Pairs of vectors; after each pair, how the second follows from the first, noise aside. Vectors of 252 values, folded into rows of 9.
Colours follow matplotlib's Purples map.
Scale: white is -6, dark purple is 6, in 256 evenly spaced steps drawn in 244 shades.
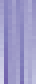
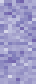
shuffled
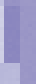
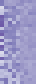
sign-scrambled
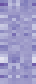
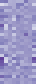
sign-scrambled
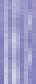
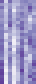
scaled up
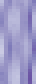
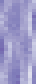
negated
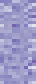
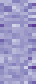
negated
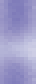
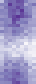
scaled up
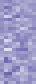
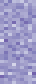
shuffled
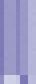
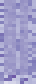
sign-scrambled
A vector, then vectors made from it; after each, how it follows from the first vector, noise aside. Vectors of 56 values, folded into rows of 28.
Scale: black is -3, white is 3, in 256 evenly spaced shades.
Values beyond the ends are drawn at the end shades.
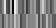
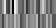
copied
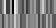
copied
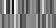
copied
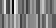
copied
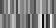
reversed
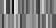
copied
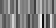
reversed
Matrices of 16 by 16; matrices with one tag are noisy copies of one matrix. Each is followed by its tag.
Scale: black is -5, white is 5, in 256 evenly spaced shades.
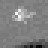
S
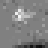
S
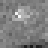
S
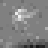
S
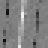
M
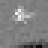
S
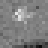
S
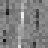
M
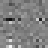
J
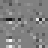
J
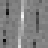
M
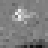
S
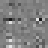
J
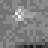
S
